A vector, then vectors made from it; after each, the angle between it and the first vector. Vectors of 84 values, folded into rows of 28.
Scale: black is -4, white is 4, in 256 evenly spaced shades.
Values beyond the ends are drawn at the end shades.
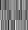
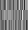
orthogonal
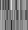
partly aligned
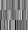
nearly opposite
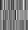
orthogonal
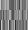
nearly opposite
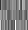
nearly parallel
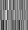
orthogonal
